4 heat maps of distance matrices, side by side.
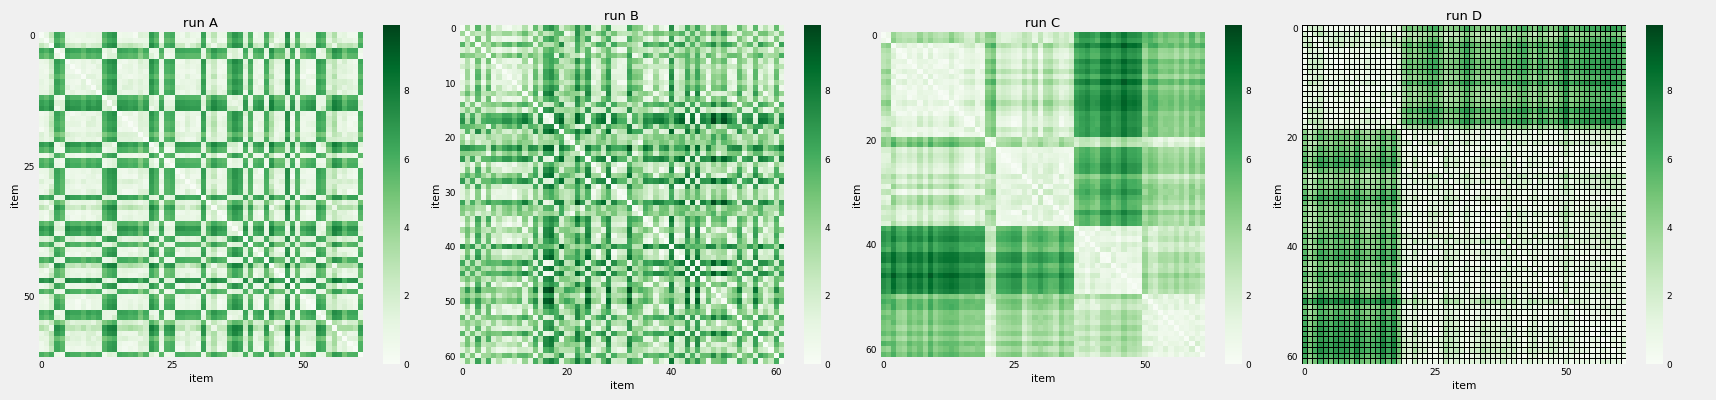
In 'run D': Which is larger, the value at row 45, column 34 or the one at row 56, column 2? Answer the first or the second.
the second
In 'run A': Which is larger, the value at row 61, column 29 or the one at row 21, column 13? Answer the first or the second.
the first
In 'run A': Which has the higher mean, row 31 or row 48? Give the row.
31
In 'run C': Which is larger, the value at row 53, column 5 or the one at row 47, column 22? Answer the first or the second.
the second
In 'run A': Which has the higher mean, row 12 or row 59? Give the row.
12
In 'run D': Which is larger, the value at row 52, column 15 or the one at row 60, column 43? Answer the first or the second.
the first
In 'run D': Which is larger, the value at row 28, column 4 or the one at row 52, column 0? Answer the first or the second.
the second
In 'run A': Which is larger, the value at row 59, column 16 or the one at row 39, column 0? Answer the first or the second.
the second
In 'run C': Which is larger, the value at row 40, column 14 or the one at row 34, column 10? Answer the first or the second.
the first
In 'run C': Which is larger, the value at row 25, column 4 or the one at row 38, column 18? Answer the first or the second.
the second
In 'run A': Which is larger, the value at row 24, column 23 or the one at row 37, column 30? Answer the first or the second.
the second
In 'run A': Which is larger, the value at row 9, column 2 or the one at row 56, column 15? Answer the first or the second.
the second
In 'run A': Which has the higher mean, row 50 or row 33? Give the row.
33
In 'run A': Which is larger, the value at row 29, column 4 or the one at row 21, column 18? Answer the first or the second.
the second
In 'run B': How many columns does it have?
62
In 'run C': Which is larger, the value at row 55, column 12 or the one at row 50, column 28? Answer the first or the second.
the first
